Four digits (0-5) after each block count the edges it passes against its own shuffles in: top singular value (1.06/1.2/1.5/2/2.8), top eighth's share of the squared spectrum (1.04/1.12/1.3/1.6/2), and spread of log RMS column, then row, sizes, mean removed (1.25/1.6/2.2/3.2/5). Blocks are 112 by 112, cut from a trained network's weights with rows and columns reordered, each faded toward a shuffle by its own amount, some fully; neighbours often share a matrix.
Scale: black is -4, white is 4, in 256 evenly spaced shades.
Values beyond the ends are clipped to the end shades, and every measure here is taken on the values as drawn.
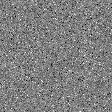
1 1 0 0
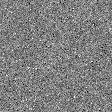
0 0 0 0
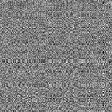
5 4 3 3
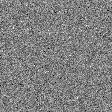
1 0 0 0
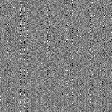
4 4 3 2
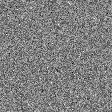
1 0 0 0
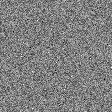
0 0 0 0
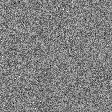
0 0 0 0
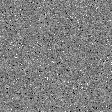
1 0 0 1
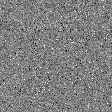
1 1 0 0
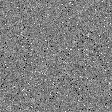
1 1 0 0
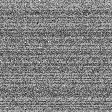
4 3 0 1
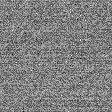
3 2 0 0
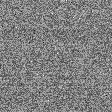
1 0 0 0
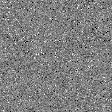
2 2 1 1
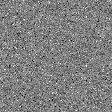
2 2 0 0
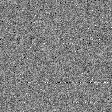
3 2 0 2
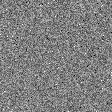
0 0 0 0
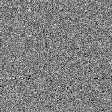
3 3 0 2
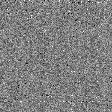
2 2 0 2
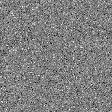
2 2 0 0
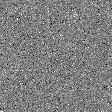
2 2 0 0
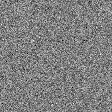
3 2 0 0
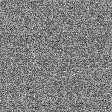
1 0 0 0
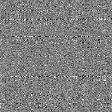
3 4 2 3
